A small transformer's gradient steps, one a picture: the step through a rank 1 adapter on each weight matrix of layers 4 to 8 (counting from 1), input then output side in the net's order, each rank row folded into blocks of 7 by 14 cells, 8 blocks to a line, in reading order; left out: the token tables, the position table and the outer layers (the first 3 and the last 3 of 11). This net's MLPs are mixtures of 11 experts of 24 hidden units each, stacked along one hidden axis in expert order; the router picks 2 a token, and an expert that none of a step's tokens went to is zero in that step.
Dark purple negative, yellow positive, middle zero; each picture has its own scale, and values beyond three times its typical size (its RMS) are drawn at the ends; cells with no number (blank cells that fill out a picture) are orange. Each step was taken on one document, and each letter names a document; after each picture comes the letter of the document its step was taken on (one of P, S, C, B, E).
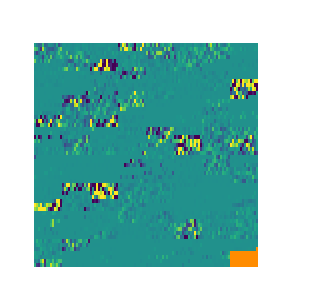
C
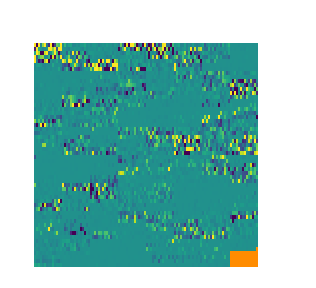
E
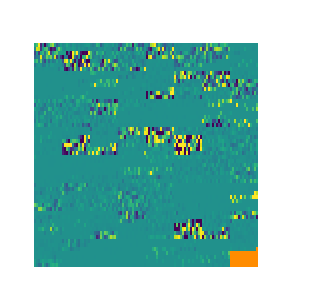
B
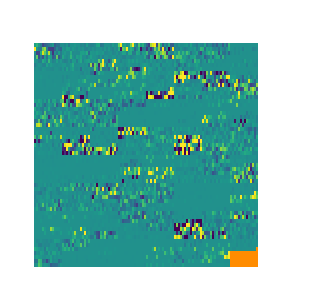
B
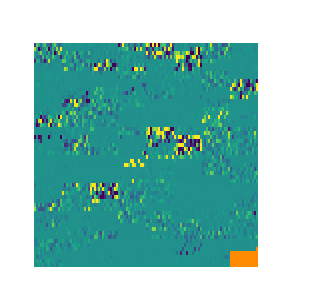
C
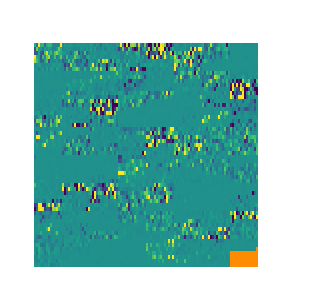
E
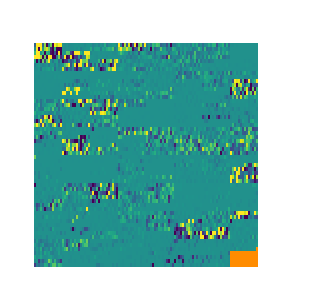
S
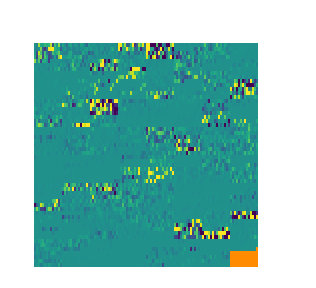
B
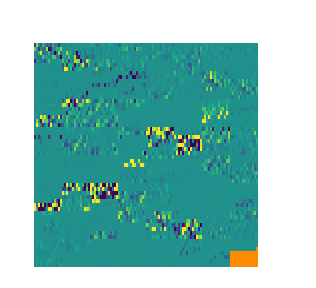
C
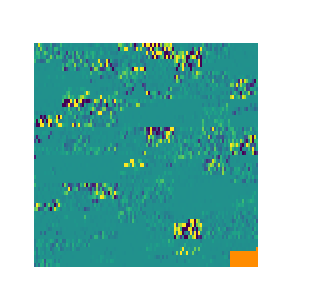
C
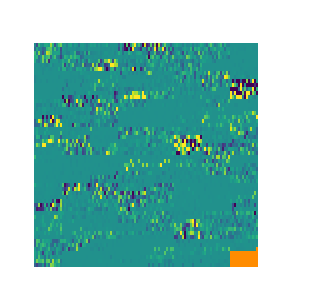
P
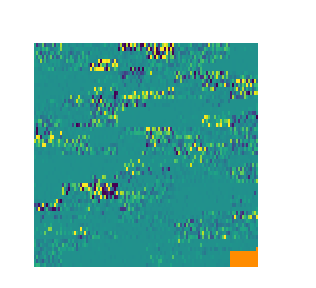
P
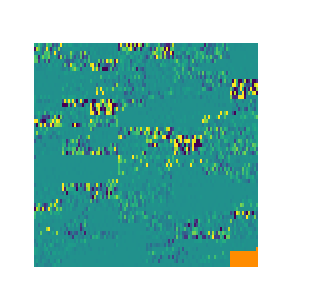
E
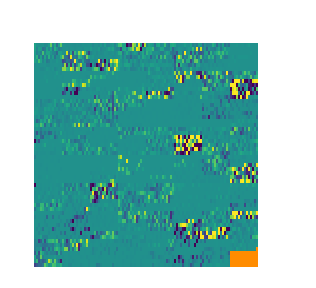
S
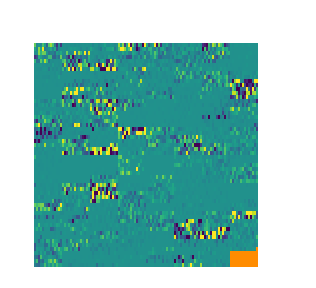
S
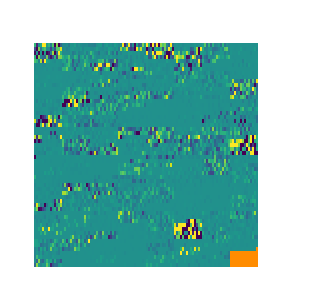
C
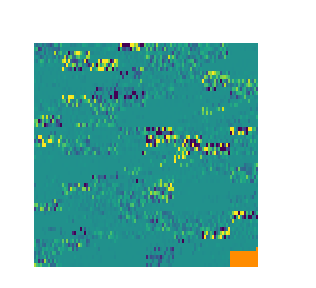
P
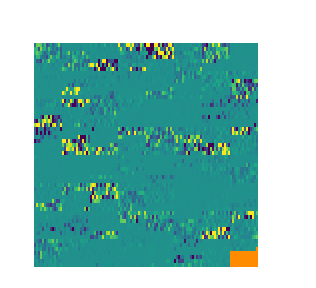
S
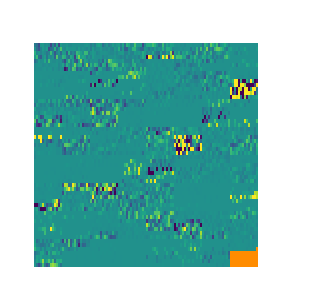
B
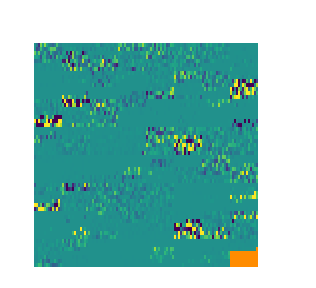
B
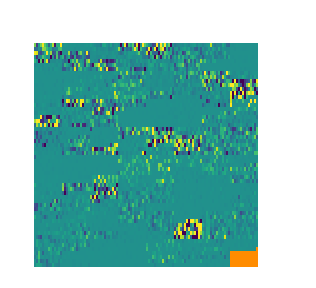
E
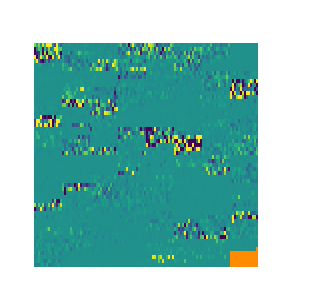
E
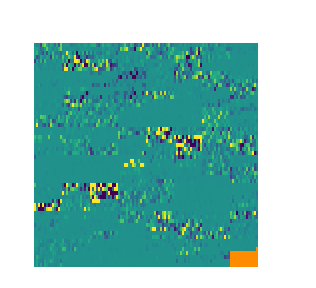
C
